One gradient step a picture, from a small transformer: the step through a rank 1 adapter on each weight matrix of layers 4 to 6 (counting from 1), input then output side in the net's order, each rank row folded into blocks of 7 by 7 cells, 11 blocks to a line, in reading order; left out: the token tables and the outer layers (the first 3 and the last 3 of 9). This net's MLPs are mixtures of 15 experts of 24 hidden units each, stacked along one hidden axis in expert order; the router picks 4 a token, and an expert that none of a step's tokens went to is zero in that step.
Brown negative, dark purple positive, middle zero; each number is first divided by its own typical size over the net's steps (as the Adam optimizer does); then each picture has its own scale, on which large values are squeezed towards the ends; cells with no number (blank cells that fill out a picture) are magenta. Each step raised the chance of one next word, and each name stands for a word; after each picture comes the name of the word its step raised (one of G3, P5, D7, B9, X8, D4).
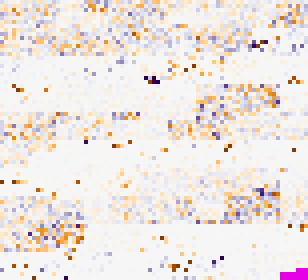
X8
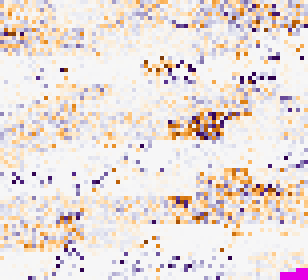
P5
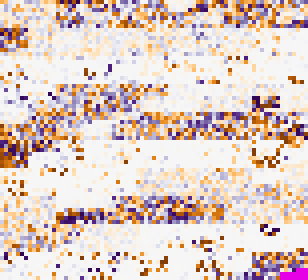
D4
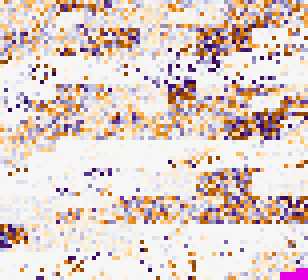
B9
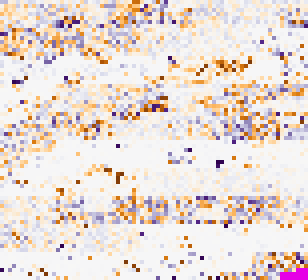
X8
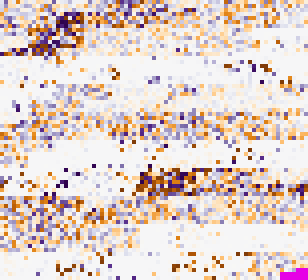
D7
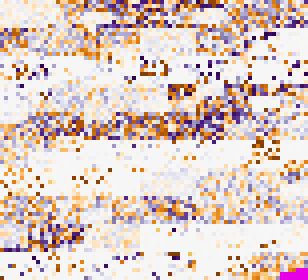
D4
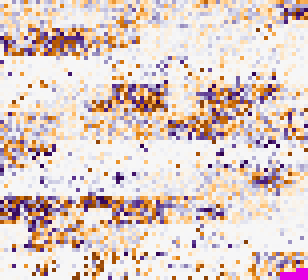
D7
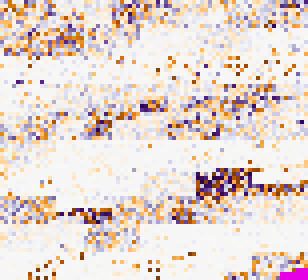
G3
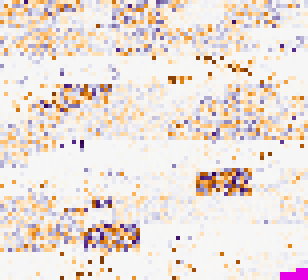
G3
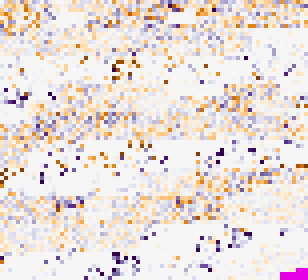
B9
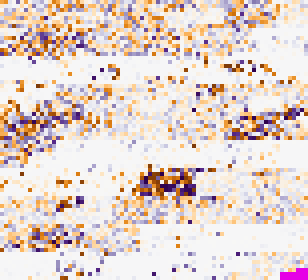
B9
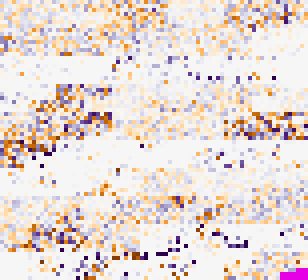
B9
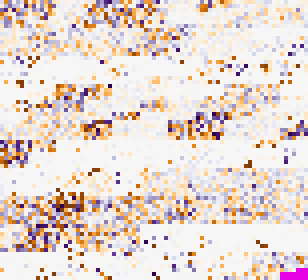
X8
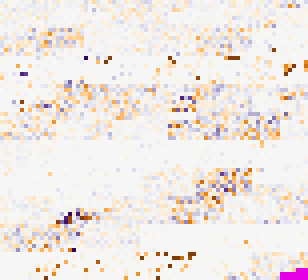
G3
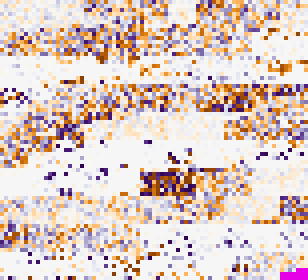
B9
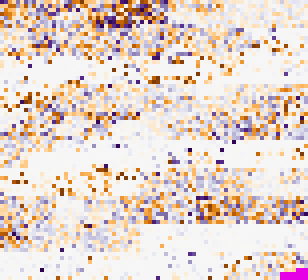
X8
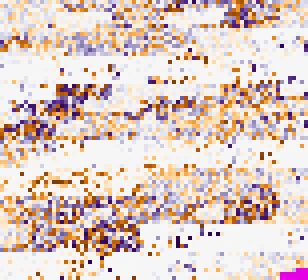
D4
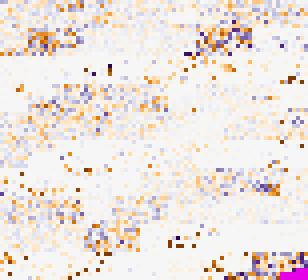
G3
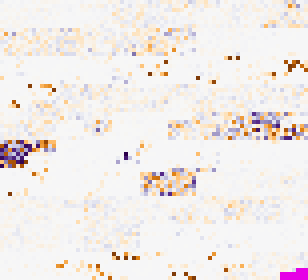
G3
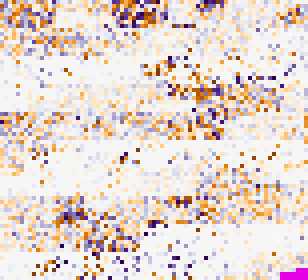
X8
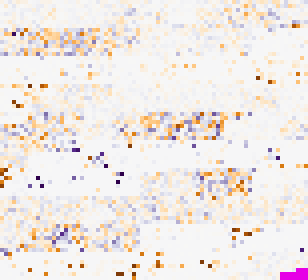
G3
